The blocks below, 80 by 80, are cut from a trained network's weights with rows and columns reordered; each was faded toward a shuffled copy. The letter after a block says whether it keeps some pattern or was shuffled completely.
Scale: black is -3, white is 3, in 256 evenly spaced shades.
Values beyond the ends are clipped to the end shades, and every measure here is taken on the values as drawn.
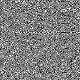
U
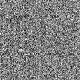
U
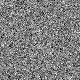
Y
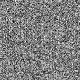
U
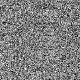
U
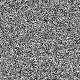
Y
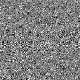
U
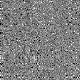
U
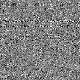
U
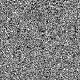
U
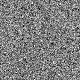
Y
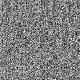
U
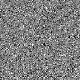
U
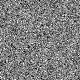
Y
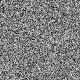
Y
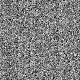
U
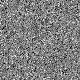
Y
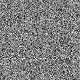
U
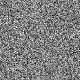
U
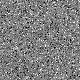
Y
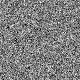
Y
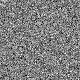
Y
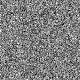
U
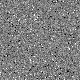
Y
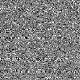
U
